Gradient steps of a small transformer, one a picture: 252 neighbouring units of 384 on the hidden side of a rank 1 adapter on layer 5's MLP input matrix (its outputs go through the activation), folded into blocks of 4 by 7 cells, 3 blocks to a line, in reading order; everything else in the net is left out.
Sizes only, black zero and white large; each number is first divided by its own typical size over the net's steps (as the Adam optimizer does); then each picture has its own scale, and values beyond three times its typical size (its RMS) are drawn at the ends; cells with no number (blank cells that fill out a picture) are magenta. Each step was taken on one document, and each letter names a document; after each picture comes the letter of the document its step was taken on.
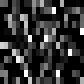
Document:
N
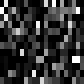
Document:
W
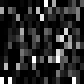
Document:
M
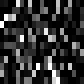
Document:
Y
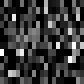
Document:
W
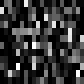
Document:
W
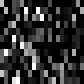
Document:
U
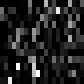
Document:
M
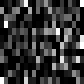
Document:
W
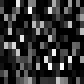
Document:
Y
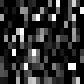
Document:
U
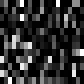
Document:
U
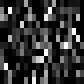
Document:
W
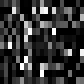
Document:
N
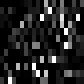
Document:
M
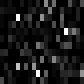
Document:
M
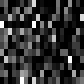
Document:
Y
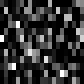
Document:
U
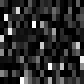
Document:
Y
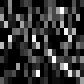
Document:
W
